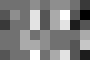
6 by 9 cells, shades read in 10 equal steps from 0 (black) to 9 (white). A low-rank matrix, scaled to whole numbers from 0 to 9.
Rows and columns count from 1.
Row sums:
37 41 39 41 43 42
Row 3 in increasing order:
1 2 3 3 4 4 6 8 8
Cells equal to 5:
6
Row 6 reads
3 4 4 9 4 6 8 3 1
